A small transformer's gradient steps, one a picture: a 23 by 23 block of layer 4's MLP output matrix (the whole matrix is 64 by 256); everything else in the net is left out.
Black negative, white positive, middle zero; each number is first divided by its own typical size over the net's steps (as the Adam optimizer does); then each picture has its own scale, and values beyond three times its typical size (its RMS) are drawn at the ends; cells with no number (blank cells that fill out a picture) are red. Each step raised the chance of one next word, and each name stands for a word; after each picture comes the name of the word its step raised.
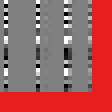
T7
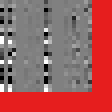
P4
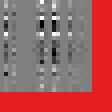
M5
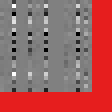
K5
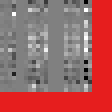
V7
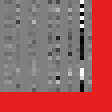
T7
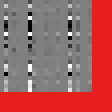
M5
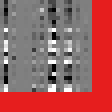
P4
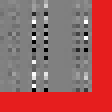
K5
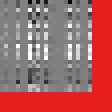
V7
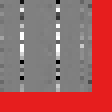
V7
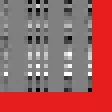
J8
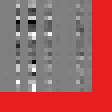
M5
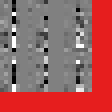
P4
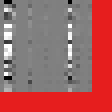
V7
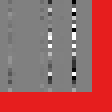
V7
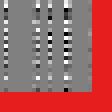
K5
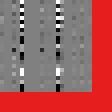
T7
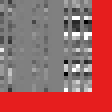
M5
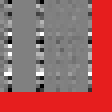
J8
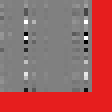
K5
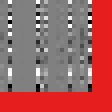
T7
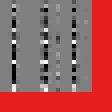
P4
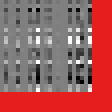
P4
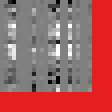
V7
